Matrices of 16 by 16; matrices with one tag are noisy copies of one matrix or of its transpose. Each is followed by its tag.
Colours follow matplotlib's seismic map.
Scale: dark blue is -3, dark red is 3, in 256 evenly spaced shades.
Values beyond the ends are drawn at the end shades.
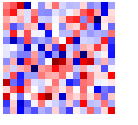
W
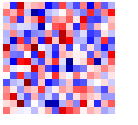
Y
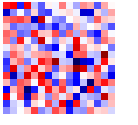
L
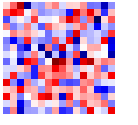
W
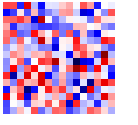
L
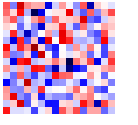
Y
